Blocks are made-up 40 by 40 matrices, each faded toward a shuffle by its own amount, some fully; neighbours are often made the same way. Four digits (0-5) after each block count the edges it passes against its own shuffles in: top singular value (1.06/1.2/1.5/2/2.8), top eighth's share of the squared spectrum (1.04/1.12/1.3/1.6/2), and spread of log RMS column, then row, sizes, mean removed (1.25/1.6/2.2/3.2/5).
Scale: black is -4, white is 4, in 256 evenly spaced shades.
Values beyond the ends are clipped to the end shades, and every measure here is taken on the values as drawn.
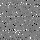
1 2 0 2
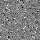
2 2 0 1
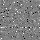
2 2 0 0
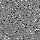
1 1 0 0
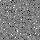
0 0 0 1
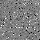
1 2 0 1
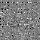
2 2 1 2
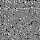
1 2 0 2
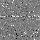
2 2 0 1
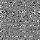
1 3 2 3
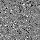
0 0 1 0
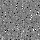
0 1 0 0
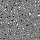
0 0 0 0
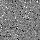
0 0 0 0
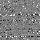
2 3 0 2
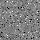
0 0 0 1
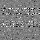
2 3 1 3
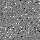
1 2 0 0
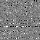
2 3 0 2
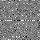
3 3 0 2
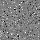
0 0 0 0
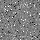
1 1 0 0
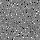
1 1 0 0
